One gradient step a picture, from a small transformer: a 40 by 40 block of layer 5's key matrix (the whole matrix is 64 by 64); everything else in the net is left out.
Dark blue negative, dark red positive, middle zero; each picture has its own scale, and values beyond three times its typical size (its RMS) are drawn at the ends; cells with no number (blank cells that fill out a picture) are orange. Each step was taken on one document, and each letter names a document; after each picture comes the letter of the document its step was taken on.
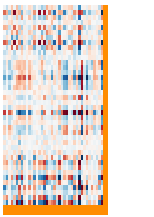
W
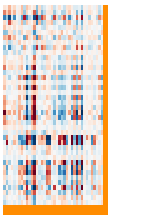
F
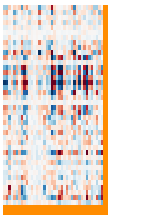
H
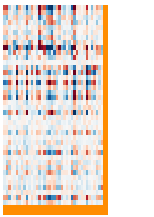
H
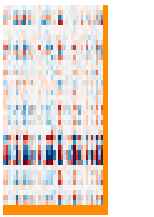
H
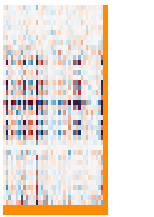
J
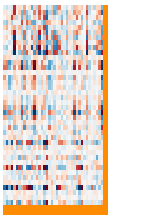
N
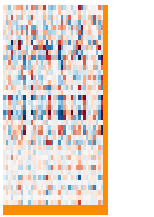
N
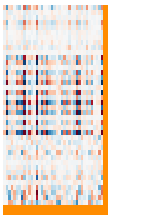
J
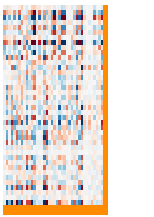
F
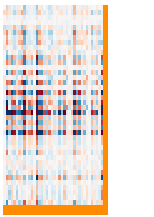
J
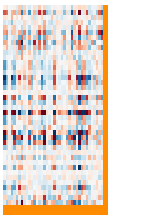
W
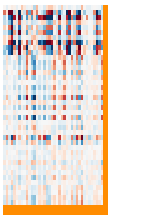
F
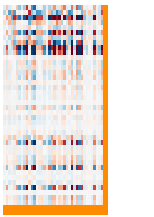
F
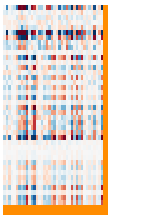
F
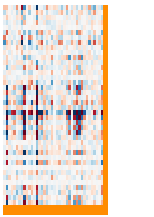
J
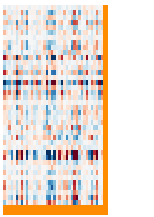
H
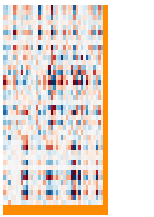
H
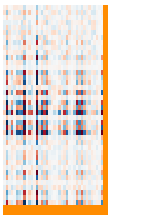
J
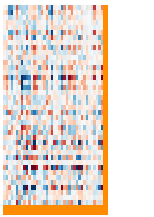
N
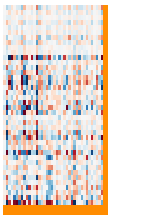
J
